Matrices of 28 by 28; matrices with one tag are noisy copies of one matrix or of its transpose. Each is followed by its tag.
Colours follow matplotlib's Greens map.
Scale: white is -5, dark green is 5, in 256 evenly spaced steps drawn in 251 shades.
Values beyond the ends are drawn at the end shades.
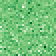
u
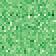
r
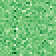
r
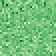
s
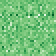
r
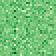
r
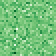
r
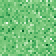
u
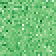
s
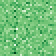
r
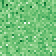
s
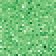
u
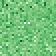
s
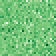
u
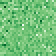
s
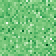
u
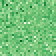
s
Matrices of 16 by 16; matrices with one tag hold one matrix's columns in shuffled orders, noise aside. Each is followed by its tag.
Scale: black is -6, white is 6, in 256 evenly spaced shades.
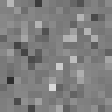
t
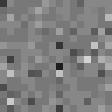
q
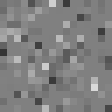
t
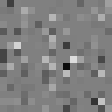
q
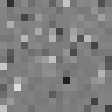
t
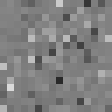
t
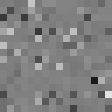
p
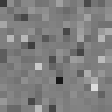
t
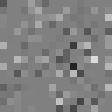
q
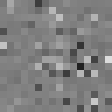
q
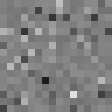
p
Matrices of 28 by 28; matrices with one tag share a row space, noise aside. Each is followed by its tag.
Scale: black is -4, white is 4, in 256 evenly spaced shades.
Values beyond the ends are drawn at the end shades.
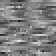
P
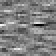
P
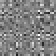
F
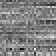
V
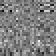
F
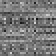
V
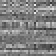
V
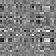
F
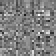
F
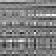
V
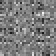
F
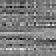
V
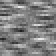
P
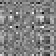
F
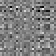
F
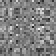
F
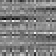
V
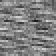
P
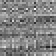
V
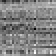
V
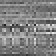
V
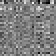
F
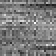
V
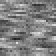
P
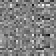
F
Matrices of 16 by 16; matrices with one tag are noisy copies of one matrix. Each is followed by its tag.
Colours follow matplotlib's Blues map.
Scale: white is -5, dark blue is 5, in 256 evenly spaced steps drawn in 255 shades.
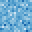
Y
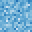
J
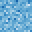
J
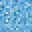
J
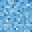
J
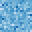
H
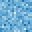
Y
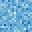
Y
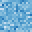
H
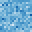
H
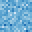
Y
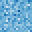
J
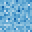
J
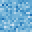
H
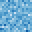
Y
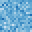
H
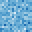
Y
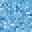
H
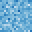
J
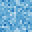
Y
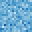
Y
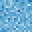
J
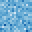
Y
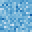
H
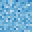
J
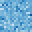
H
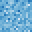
J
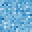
H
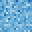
J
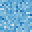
H
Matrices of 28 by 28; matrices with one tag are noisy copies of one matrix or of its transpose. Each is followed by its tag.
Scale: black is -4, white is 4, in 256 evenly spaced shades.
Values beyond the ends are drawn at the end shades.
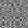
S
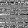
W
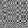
S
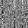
W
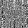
W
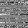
W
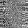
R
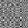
S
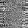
R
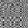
S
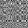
S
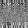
R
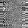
R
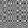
S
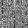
W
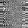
R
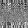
R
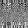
R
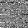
W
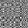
S
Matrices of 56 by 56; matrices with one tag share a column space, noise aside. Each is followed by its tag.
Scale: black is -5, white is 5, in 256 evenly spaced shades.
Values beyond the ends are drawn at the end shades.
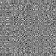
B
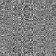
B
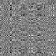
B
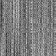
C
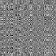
B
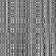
C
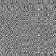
B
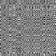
B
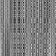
C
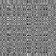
B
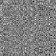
B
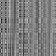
C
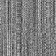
C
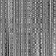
C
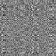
B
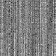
C
